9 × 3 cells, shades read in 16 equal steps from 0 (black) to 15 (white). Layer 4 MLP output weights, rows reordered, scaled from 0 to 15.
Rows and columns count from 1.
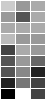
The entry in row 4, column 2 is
9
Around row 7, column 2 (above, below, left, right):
9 7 5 2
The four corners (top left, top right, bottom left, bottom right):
12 10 0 4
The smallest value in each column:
0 5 2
